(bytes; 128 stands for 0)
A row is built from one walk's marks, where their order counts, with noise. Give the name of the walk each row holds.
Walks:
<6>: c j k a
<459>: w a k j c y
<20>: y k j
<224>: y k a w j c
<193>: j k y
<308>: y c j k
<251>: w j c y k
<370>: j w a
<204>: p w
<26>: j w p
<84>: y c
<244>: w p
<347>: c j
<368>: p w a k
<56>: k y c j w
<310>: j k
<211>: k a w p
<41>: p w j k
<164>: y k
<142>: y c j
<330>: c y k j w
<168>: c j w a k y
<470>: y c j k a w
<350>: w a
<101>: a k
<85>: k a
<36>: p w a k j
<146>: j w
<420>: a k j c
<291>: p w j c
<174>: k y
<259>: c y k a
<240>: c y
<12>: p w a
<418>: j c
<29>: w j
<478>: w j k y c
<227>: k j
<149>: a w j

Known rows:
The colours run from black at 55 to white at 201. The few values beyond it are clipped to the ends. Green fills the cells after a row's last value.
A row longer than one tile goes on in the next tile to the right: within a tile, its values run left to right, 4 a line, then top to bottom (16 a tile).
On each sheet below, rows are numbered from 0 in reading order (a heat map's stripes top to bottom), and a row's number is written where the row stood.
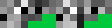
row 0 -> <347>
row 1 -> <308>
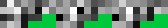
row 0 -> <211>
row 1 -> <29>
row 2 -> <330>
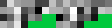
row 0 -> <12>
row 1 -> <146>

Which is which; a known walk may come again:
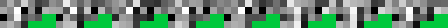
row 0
<149>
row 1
<308>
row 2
<291>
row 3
<227>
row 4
<347>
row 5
<12>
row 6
<370>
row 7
<146>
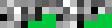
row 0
<330>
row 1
<368>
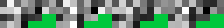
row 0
<211>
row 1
<85>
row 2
<26>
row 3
<420>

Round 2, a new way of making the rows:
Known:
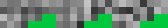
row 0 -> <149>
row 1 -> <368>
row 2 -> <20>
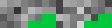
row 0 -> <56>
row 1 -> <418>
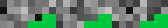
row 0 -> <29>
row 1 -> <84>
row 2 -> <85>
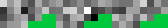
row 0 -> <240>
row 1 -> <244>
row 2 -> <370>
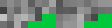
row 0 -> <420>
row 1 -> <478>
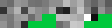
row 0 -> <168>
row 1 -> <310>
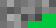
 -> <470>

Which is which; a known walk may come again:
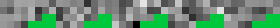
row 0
<36>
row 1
<330>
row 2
<12>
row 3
<84>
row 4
<149>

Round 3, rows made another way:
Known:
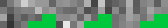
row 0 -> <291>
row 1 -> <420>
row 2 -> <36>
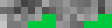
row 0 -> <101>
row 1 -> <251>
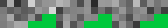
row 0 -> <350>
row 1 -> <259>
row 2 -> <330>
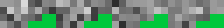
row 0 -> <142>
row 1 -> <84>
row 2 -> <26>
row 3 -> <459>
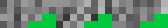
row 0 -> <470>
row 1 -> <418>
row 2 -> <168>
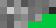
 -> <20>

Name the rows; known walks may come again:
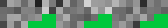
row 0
<6>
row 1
<12>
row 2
<308>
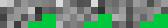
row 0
<84>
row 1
<164>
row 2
<470>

